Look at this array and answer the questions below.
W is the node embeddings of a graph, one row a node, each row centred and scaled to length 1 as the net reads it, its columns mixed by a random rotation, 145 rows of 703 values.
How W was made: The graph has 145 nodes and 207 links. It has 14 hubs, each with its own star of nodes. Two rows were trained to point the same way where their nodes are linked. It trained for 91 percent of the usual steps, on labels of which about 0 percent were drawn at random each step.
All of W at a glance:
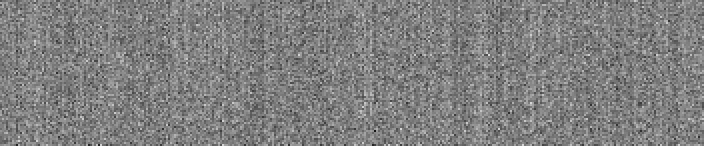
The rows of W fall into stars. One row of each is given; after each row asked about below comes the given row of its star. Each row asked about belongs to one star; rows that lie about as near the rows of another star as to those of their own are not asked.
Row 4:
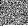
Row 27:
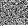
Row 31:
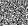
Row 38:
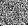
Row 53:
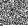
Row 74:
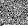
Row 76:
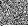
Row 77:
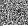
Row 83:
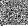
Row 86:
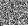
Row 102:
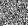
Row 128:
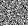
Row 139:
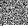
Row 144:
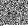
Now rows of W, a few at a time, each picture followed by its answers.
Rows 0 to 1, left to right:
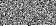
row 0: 139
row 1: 128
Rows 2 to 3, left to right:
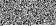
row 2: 31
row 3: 144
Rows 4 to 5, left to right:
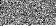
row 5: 83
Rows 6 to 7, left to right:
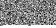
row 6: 144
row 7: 31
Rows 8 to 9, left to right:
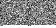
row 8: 128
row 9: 4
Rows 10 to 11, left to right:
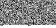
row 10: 144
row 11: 86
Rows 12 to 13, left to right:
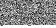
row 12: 139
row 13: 86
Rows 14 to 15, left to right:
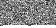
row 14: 38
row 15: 4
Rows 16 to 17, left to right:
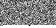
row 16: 144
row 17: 77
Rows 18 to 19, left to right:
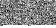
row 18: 31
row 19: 86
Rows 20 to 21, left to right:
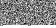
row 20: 144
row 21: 128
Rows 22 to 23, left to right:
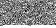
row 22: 38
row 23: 74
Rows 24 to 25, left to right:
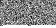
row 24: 27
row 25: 86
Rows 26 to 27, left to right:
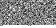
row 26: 4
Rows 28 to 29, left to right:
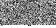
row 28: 83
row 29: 38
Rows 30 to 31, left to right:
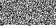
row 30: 74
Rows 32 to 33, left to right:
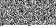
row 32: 128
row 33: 128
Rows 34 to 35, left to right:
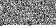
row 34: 102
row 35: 83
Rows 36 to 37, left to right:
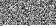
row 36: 102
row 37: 27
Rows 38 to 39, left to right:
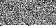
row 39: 144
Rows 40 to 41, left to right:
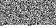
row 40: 27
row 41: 4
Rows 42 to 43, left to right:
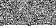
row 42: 76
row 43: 4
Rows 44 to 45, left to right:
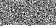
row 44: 38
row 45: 128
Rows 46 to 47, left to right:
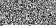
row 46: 31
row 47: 76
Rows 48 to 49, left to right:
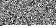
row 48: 128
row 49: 102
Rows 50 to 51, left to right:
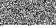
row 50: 53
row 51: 144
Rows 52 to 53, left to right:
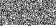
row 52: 31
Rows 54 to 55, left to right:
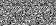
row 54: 139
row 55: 139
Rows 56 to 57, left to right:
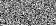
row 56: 86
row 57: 83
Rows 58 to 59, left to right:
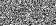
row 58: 77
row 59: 83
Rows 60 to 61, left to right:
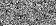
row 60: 139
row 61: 83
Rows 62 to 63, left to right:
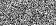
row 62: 77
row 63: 102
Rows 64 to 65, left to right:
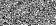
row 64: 86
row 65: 77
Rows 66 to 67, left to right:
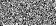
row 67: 128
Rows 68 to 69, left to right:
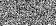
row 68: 102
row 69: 128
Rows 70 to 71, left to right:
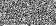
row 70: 83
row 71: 86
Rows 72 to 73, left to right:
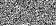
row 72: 27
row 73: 53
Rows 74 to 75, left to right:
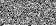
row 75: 139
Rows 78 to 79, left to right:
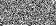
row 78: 53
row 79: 76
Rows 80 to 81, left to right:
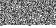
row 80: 128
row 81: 31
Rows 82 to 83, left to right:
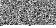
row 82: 86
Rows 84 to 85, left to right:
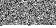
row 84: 144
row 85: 53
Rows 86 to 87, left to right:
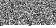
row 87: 83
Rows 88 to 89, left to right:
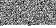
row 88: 27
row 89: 83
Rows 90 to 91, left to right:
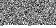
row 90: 53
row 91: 76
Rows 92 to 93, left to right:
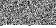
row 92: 31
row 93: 102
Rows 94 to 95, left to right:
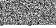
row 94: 74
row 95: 139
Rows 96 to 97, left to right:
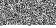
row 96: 102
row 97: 53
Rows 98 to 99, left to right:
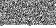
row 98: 83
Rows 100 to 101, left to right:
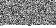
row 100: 53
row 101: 86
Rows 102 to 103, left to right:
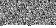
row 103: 102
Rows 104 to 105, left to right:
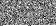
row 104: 128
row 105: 139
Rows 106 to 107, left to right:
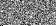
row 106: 38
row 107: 31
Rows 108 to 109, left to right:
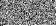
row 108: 4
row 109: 144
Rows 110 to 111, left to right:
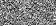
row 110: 76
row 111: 38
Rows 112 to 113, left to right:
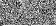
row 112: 76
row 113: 77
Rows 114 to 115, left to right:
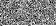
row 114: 76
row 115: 31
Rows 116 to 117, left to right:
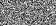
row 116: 4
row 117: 27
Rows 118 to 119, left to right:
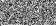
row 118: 144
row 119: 128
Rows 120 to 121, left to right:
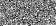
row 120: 102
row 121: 31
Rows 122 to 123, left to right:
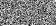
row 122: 86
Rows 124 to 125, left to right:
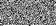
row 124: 53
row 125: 74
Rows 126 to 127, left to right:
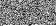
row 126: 77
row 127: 74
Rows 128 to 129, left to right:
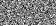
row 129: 77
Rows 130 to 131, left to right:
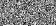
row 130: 102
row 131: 102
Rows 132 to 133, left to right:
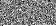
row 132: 27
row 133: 102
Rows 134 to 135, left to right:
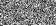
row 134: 38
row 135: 31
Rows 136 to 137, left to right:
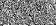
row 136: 4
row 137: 76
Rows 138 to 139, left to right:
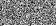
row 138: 74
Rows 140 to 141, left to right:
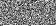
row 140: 77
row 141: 76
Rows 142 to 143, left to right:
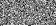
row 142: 4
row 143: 38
